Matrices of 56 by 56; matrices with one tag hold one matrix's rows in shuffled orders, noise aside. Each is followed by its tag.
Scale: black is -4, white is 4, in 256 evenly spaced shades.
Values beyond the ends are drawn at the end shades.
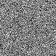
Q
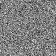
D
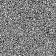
D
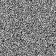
Q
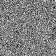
Q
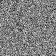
Q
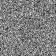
D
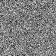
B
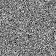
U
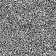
U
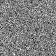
B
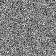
Q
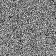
Q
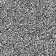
D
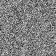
Q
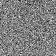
D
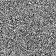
B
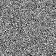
Q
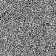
D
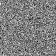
D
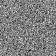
D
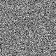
U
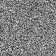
B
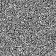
U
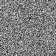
D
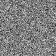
Q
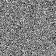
Q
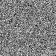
U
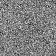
D
